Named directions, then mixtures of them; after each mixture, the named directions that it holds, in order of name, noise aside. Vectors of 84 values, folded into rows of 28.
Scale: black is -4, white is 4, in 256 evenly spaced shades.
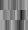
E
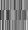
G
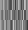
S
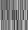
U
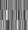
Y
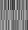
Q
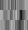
E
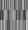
G, Y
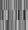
G, Y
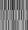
Q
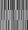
Q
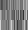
E, U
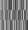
S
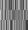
G, S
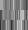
E, U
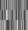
Y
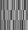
S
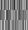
G, Q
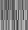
Q, U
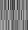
Q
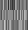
Q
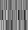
S, Y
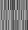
Q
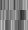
E, G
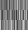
U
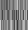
U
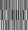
U, Y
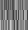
Q, U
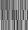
U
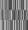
S
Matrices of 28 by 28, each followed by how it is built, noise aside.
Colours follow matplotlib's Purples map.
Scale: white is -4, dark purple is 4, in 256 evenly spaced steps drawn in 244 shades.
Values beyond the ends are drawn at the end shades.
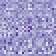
low rank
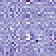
low rank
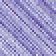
Toeplitz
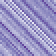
Toeplitz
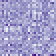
low rank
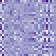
low rank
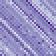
Toeplitz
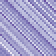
Toeplitz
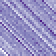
Toeplitz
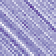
Toeplitz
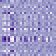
low rank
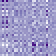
low rank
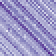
Toeplitz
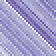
Toeplitz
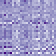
low rank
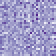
low rank
